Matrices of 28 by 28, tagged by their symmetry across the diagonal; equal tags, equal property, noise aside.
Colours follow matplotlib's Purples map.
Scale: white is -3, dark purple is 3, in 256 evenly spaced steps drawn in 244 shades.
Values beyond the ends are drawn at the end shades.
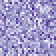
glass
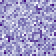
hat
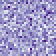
glass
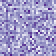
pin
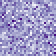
glass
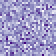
pin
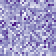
pin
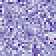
pin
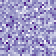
pin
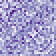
hat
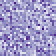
pin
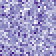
glass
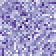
hat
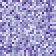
hat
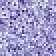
hat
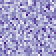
glass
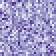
glass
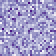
hat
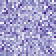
glass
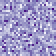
pin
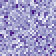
hat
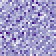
hat
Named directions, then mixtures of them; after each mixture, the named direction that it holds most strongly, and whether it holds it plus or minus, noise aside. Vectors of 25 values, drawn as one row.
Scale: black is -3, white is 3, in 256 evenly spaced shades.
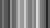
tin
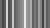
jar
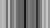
tin, minus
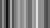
tin, plus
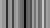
jar, minus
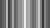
jar, plus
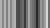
tin, minus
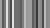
jar, plus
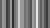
tin, plus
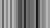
tin, minus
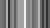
jar, plus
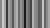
jar, minus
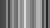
tin, plus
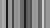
jar, minus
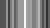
jar, plus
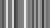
jar, plus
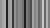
jar, minus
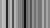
jar, minus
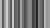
tin, minus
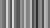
jar, plus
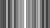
jar, plus
